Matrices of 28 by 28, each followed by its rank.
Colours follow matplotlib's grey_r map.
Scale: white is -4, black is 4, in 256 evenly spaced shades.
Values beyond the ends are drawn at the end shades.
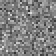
full rank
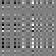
one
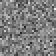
full rank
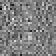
five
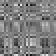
two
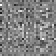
five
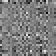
five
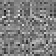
five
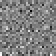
five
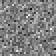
full rank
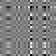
one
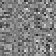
five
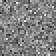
full rank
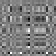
two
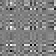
two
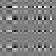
one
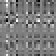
two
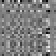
two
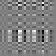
one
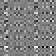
two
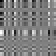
one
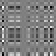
one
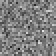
full rank
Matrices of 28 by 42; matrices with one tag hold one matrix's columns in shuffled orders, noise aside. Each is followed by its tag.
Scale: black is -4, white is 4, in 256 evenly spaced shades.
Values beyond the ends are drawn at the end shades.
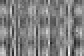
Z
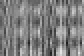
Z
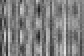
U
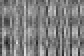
Z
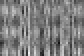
Z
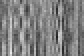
U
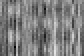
U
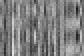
U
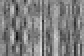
U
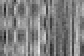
U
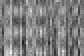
Z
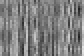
U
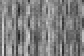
U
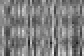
Z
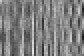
U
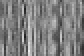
U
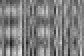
Z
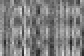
Z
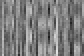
U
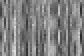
U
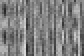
U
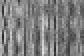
U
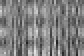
Z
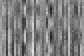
U
